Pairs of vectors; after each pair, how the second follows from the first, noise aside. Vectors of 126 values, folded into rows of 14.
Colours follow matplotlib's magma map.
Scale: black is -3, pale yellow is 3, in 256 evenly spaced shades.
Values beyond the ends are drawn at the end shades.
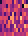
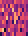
reversed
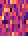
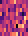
reversed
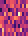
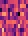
sign-scrambled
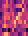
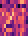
reversed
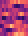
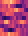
reversed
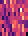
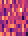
sign-scrambled
